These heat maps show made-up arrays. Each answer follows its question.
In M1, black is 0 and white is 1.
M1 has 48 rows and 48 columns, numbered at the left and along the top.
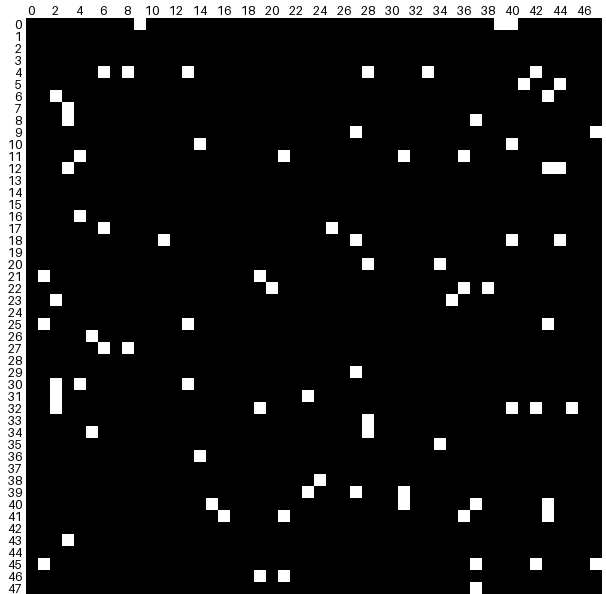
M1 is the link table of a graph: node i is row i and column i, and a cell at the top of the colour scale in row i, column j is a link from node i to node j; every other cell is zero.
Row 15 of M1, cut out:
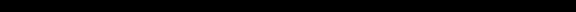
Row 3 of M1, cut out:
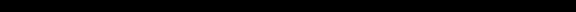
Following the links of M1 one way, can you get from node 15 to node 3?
no
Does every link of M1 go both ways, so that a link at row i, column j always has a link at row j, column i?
no
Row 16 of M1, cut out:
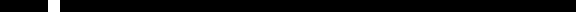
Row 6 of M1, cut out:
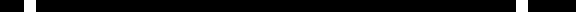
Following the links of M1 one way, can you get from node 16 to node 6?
yes
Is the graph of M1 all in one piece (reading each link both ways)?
yes
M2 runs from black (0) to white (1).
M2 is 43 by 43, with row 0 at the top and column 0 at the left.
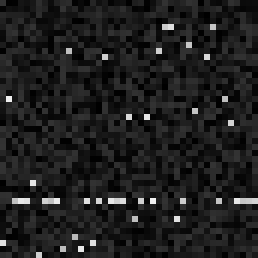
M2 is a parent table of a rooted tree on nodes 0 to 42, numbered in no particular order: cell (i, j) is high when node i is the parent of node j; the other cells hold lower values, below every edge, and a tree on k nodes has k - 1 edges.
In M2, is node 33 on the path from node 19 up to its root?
yes
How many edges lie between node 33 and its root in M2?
0
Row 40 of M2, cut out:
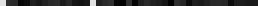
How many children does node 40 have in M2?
2
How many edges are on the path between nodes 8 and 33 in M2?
1
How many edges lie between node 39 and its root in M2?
1
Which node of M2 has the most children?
33
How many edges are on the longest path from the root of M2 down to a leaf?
2
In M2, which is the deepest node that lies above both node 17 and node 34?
9
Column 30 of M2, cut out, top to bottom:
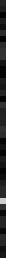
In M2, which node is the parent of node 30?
33
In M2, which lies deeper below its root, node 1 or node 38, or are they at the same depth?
the same depth
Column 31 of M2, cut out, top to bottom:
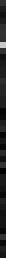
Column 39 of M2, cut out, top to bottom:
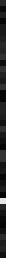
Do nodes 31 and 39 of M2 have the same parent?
no
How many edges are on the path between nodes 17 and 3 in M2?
3
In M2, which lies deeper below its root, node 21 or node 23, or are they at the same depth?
node 21
